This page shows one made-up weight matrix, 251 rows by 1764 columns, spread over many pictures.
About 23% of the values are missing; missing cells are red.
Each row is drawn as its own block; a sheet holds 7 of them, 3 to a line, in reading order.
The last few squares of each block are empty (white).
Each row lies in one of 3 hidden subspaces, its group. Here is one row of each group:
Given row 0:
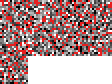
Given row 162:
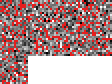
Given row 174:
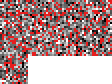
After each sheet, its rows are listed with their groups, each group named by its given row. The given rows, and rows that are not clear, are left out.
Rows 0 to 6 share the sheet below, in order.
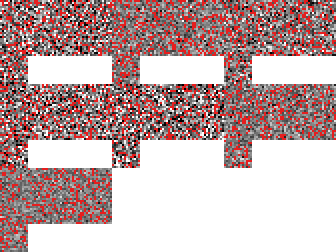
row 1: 0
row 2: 162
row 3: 162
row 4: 0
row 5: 162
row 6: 162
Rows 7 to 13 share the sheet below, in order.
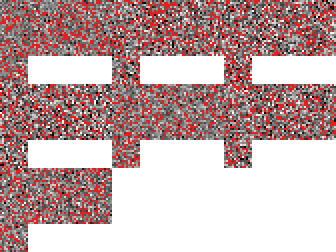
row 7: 162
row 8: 162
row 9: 0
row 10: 174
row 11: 174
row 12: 162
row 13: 0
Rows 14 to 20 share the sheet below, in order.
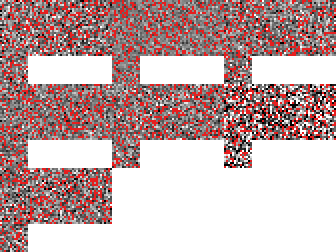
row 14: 0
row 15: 162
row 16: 174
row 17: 0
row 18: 162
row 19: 174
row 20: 162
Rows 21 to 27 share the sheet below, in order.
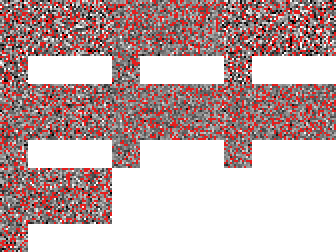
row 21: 0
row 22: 174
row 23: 174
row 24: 174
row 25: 174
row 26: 174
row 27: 174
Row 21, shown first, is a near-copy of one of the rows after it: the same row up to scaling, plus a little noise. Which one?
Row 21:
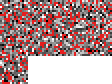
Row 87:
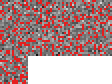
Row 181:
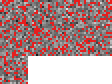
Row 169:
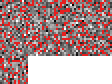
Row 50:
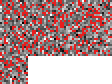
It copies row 87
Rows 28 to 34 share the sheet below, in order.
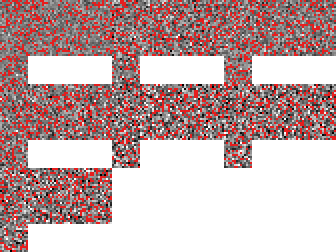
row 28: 162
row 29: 0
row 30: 0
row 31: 174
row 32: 0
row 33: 162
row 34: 162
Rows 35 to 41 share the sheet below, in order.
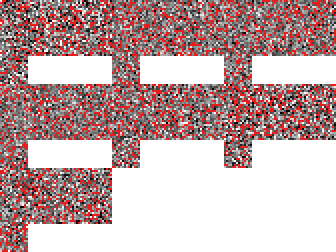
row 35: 162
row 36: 174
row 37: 174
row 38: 162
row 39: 0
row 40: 162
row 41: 0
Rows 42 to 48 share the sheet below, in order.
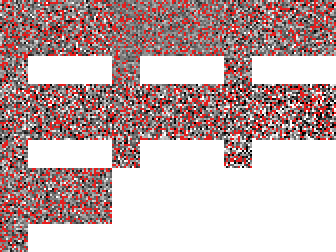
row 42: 174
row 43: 162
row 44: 0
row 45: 162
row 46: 174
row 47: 174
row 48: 162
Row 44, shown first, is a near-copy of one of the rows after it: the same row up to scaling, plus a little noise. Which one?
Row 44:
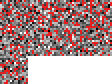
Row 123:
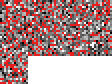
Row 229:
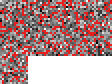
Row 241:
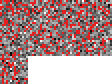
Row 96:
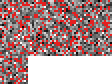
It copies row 241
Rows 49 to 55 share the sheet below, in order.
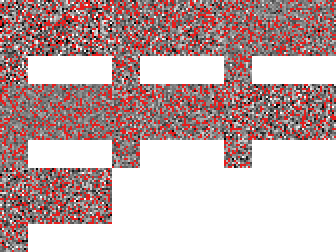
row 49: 174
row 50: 0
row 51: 174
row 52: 0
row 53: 0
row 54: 162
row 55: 0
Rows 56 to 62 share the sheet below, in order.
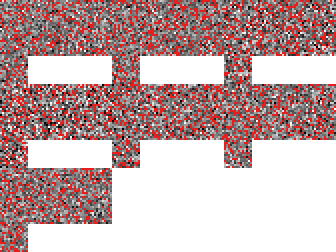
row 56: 174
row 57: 0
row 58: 0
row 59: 174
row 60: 0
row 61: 174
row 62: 0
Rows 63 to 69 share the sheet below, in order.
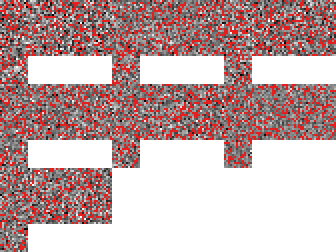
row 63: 162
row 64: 174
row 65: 162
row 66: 174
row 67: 174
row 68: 0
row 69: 174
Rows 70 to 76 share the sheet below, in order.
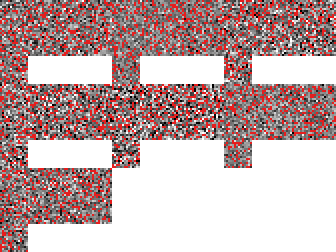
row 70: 0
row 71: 174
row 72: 174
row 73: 162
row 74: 0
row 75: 0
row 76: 162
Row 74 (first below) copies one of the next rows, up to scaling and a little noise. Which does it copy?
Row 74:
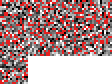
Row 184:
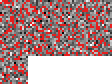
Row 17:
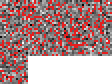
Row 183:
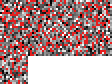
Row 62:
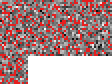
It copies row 17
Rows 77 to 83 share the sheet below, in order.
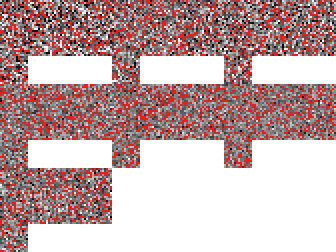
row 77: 162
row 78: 174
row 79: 162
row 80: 174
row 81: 162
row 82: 174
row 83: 174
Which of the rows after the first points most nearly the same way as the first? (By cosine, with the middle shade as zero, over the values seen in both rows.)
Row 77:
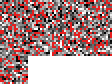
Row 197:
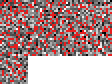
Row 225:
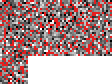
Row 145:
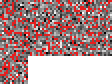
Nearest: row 145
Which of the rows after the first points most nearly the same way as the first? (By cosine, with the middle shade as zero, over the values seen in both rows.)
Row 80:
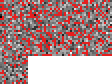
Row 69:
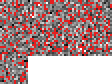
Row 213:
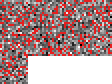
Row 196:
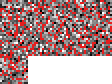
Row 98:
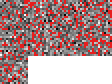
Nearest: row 213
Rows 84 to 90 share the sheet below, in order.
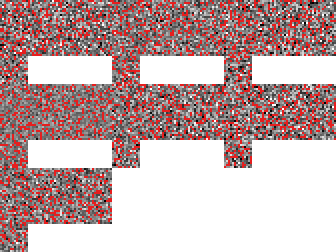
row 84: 0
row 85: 162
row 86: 162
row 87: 0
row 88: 174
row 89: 162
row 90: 162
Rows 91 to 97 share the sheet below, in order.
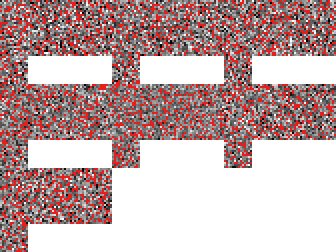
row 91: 162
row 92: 174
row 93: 174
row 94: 162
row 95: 174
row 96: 0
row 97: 0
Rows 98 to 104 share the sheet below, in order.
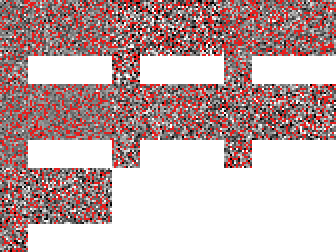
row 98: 162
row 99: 0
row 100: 162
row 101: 0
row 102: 174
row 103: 174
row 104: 162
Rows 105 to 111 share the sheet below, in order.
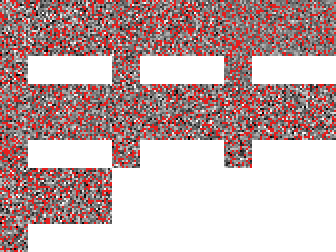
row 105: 162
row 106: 162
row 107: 174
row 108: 162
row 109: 0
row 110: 162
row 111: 162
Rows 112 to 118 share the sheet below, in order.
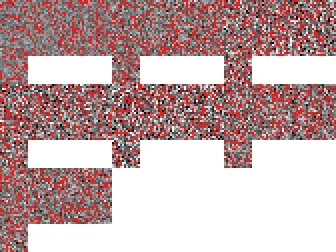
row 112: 162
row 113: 0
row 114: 174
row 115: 0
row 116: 0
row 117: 0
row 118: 162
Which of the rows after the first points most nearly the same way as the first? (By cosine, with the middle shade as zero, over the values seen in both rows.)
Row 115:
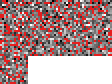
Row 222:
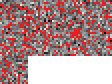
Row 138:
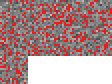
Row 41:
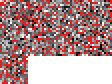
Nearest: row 138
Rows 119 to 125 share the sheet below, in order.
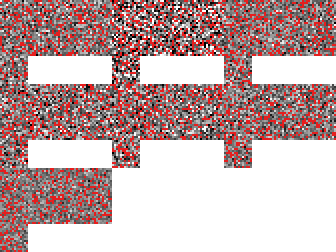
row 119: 0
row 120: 0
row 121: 174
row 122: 162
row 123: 0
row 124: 162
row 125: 162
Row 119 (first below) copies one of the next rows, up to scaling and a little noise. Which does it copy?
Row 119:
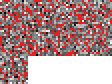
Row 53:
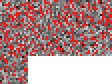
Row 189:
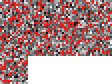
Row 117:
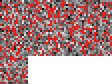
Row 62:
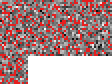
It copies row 189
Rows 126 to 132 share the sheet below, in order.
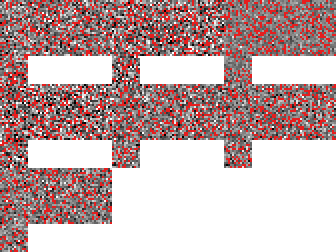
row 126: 162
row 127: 174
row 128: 174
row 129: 162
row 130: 174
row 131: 174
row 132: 162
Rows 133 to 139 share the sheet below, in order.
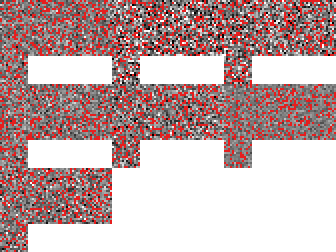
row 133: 174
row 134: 162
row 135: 162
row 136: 162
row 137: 0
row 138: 0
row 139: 174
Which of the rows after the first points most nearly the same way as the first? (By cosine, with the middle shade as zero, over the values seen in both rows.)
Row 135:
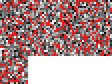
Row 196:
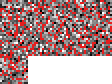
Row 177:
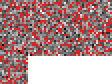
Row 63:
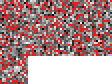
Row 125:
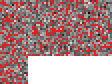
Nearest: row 63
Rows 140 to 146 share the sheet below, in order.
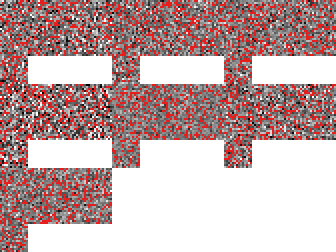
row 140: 174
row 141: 0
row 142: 162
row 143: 0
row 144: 162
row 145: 162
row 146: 174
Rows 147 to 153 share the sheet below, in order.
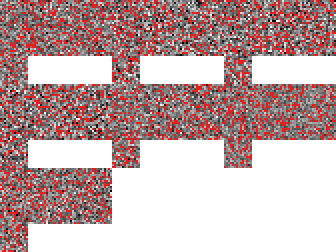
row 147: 0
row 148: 162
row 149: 162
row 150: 0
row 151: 162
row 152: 0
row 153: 174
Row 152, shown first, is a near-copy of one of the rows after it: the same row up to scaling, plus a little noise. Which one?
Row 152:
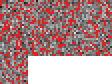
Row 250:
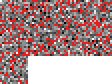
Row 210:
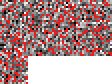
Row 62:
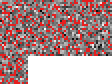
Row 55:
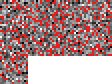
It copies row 55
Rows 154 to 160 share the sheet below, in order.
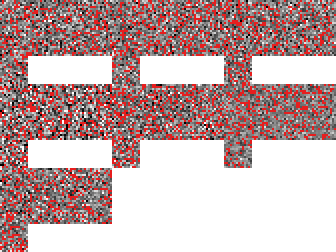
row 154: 162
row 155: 162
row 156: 0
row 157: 174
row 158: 0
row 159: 162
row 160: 0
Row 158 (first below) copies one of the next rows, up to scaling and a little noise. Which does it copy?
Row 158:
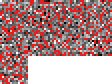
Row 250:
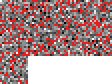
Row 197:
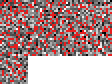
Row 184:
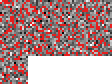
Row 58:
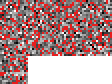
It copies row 250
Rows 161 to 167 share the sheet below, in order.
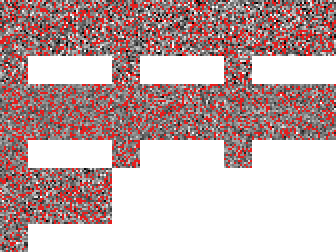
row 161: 174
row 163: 162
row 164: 174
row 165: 174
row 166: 174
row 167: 162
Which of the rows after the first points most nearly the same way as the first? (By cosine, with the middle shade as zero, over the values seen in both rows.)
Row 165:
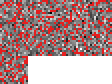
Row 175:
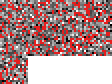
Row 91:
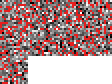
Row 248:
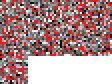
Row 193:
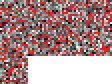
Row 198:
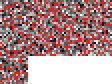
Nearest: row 175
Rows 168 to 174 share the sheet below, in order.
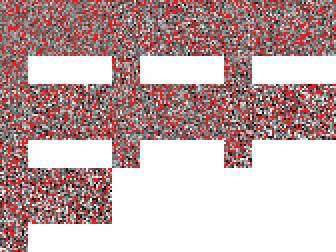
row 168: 0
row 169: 0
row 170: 162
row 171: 162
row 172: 162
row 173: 162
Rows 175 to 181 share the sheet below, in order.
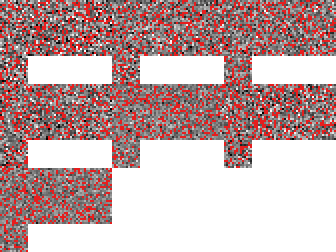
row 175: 174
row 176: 174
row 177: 0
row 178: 174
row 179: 174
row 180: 162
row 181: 0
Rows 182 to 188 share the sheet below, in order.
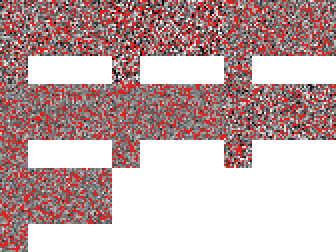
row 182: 0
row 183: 0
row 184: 0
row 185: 174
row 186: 174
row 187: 162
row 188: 0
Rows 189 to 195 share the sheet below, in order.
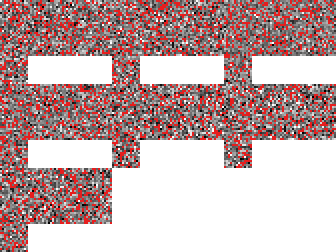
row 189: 0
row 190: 162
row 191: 174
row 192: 162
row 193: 174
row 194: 162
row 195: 0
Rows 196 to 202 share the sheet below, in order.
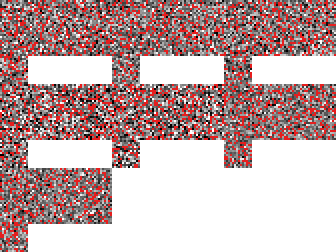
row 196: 0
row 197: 0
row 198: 0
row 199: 0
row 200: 174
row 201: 162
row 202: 0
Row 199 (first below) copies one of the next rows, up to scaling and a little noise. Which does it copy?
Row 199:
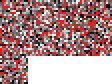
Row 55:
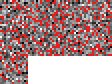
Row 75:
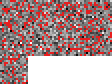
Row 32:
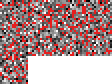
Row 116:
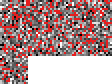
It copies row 75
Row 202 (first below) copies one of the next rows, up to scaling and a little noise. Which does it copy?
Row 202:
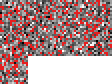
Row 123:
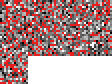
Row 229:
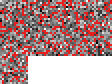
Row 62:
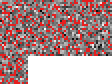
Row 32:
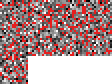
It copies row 123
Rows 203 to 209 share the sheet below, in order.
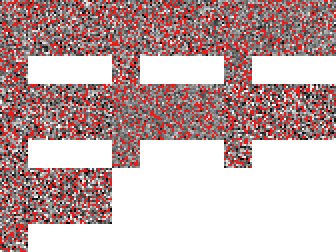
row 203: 162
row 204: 174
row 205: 174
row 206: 174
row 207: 174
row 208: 162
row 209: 162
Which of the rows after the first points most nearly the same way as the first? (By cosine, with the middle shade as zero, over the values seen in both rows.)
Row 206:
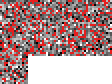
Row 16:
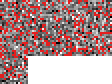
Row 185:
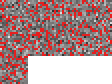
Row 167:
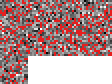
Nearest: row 167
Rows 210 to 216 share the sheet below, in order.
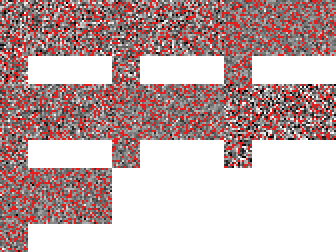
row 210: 0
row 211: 162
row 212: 0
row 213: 174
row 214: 0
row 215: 162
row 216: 174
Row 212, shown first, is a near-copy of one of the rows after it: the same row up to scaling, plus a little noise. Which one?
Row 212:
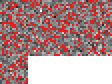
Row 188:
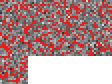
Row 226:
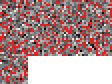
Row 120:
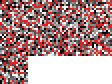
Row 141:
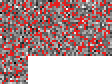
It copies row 120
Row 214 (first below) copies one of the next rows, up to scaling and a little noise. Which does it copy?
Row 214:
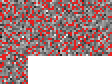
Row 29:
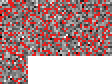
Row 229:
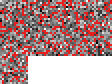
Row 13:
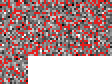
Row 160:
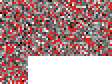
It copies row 29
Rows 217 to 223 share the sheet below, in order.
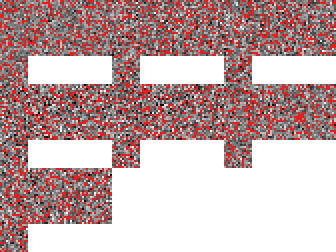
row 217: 162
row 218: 162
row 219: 162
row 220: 162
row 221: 162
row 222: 162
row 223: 174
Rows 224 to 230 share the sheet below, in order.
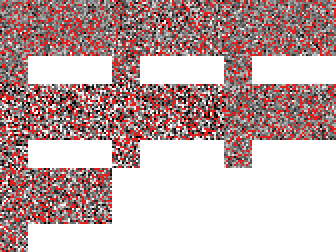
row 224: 174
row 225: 162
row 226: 0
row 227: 162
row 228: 174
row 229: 0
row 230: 0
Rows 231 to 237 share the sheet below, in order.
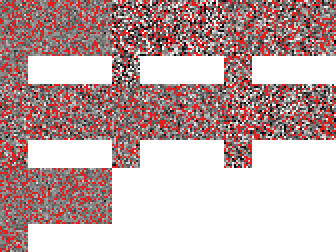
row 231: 162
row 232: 174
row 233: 0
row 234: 162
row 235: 174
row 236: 162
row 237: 162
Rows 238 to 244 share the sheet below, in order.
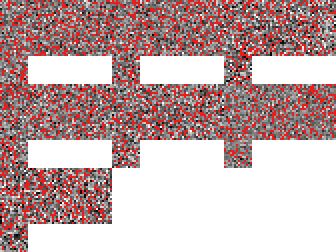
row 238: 162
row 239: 174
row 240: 174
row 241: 0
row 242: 174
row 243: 162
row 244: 162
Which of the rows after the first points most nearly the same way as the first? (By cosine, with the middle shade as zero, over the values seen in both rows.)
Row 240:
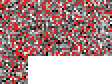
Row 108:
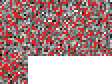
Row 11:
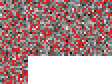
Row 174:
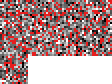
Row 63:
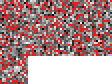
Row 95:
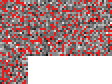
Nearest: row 95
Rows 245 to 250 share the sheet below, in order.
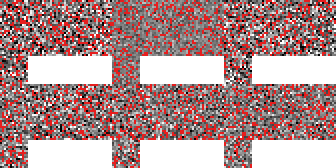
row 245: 0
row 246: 162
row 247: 174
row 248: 162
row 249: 174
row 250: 0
